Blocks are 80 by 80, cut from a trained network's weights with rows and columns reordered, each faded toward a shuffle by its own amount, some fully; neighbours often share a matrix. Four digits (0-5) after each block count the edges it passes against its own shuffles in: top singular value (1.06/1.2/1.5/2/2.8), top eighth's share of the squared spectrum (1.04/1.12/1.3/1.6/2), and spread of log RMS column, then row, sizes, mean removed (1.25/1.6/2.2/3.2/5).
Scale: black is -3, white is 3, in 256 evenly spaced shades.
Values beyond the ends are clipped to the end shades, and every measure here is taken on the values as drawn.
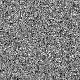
1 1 0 0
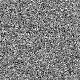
2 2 0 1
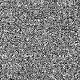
3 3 0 1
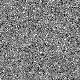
0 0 0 0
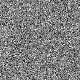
2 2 1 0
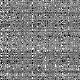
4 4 4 1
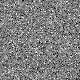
0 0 0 0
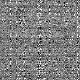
3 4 3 1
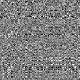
4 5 1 3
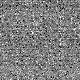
2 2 1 0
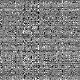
3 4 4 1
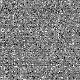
2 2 2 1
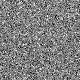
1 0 0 0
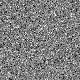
1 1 0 0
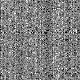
3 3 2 3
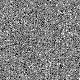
0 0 0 0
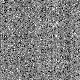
2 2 0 1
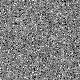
0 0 0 0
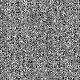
2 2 0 2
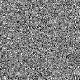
3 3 2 2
